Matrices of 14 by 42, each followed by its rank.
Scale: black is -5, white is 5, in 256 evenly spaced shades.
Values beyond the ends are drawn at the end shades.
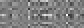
two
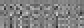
three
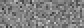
full rank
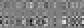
two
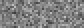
full rank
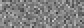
full rank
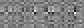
two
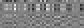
two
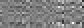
three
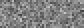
full rank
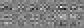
three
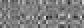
three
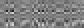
two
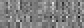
three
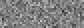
full rank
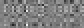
three
